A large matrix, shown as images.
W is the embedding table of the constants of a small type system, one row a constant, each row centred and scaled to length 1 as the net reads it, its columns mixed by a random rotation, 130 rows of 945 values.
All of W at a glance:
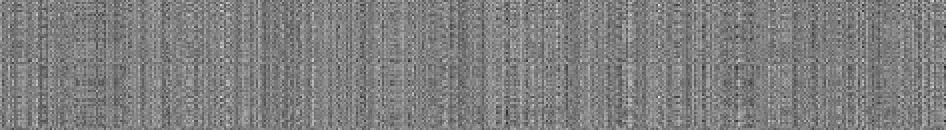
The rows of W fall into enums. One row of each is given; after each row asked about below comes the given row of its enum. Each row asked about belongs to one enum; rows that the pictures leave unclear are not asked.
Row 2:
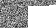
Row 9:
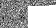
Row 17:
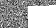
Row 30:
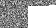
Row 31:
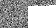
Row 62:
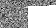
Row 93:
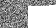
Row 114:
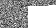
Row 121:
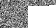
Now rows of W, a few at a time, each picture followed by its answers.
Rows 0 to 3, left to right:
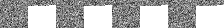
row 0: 31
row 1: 17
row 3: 93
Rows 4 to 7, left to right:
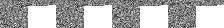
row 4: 114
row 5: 114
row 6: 62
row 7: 2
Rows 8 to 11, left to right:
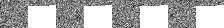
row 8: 121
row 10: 114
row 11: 62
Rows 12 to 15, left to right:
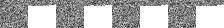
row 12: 93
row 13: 31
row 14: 2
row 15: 2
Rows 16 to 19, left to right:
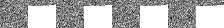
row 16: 93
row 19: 9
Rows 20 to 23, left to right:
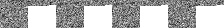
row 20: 62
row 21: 2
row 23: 114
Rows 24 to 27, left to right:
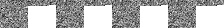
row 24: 62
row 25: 121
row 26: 121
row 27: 121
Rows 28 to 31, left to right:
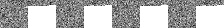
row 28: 62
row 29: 31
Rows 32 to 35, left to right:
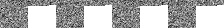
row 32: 62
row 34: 62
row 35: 121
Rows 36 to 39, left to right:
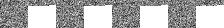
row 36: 121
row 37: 17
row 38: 2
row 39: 31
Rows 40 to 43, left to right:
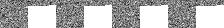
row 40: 62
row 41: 2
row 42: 17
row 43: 114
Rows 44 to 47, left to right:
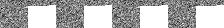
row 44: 62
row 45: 93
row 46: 62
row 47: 114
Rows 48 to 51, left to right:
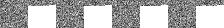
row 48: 93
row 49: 17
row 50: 30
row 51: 31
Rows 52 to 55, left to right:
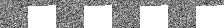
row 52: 114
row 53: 93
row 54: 30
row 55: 31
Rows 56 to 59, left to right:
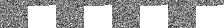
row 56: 17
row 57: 114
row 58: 93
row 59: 121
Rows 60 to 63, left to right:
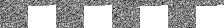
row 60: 93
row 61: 93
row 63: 30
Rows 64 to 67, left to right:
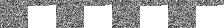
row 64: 17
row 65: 2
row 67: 121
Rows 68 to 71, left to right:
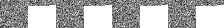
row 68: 121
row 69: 17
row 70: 93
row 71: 17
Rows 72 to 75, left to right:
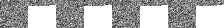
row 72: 121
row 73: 114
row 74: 121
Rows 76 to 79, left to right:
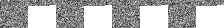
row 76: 121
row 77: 62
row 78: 17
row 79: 2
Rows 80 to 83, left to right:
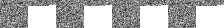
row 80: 2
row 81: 93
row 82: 31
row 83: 2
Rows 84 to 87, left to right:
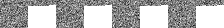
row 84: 2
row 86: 17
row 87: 31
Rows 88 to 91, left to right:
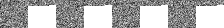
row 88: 121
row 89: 114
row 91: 30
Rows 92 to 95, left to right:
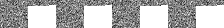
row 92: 17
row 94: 121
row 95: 17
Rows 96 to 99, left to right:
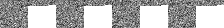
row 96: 114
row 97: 114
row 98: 121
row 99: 2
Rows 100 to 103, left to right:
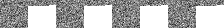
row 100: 2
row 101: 93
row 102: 31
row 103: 114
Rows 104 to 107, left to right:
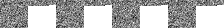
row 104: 2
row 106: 9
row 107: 121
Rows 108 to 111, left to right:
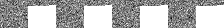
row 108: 17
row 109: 93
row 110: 114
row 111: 9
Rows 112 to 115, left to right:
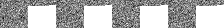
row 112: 9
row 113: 93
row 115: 93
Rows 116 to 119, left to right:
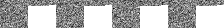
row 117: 2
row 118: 62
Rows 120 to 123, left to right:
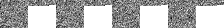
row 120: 121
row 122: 93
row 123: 9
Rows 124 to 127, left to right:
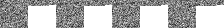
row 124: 93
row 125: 2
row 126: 2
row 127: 114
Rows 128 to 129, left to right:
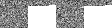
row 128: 30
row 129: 62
